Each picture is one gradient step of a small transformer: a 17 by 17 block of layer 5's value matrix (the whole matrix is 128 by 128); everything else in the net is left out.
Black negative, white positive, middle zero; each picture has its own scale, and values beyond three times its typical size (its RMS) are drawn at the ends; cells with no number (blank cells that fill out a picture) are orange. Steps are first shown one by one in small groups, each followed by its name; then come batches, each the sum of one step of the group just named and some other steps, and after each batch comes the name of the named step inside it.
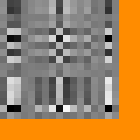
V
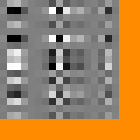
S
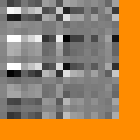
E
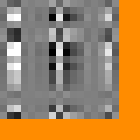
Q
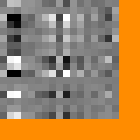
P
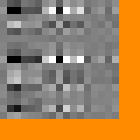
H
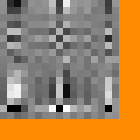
V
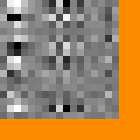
P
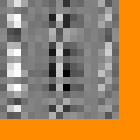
Q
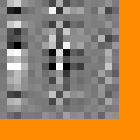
S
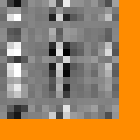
Q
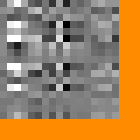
E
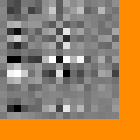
H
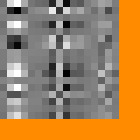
S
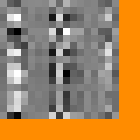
Q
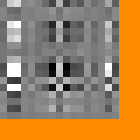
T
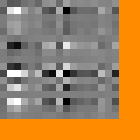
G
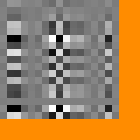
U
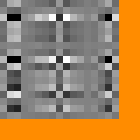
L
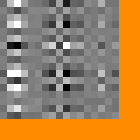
G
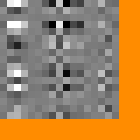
U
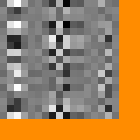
U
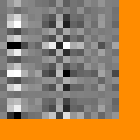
G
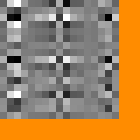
L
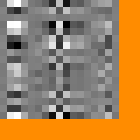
U
